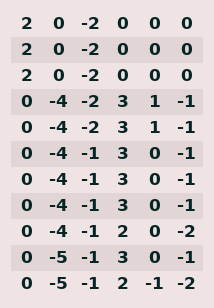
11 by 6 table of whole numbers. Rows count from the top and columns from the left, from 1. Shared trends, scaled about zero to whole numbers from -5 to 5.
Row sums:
0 0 0 -3 -3 -3 -3 -3 -5 -4 -7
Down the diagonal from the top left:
2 0 -2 3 1 -1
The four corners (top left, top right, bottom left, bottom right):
2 0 0 -2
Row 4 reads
0 -4 -2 3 1 -1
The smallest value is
-5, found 2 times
